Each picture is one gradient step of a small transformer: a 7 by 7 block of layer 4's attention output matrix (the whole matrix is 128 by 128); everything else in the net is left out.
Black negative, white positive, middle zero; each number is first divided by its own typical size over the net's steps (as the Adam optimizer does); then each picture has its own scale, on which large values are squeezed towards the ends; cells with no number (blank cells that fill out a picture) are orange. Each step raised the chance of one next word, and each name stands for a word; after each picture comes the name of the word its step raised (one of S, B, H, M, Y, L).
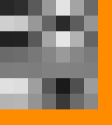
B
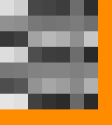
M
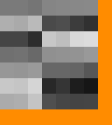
B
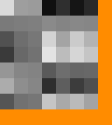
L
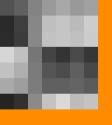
M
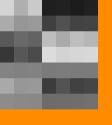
L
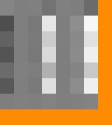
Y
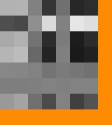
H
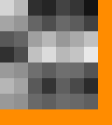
L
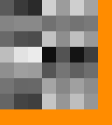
M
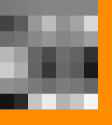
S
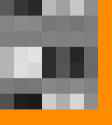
S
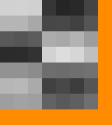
L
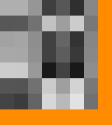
S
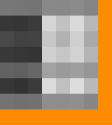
Y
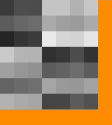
M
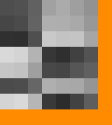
M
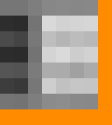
Y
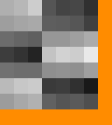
L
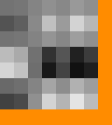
S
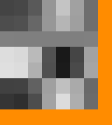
S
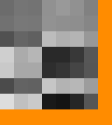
M
